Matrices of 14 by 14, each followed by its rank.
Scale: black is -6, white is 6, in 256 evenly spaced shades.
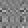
two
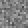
full rank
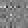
two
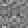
three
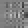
two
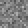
full rank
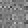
three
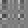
one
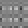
one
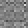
three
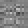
two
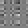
one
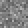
full rank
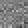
three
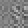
two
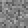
full rank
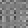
two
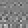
three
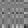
one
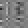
two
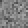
full rank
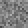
full rank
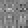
three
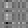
one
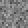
full rank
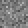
full rank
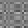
one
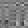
two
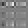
one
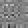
three
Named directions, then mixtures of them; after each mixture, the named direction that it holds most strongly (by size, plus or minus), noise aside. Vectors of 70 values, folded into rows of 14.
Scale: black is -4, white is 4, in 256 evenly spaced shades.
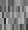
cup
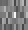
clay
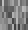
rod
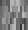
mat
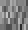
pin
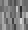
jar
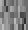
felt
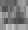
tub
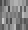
mat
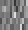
clay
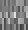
cup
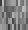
rod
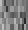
felt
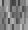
rod
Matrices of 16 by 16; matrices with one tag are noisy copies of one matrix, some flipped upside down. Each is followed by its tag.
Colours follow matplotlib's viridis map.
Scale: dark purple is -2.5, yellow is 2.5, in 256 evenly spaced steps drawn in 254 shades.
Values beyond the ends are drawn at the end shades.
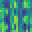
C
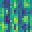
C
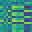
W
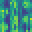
C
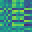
W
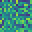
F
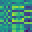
W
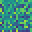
F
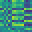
W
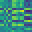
W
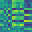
W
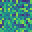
F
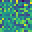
F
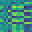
W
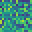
F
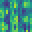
C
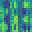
C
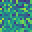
F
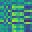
W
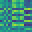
W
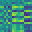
W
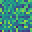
F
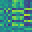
W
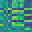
W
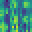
C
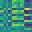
W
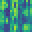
C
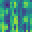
C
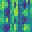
C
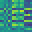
W
